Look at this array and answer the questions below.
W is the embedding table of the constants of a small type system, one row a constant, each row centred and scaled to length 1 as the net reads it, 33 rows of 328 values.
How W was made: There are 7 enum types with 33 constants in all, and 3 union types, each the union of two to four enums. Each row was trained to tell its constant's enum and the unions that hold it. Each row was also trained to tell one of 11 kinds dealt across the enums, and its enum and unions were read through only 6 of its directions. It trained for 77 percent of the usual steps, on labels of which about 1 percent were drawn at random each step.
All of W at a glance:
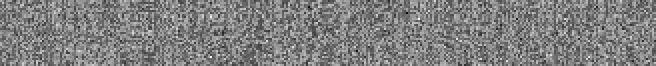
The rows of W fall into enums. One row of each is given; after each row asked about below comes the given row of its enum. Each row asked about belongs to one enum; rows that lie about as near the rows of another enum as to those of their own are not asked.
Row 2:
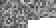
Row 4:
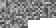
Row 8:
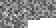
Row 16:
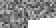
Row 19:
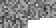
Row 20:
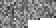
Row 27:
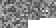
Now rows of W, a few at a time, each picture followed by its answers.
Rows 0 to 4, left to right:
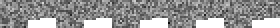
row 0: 8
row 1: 8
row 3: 2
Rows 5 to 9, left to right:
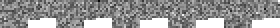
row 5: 8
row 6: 16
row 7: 8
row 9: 2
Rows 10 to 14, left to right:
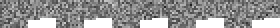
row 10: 2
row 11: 16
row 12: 27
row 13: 2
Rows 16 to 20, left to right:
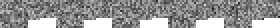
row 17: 20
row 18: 2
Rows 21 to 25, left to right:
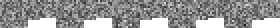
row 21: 16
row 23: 27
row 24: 27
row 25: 8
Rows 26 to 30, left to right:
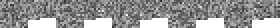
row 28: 16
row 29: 4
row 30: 27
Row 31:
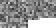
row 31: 16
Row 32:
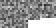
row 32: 4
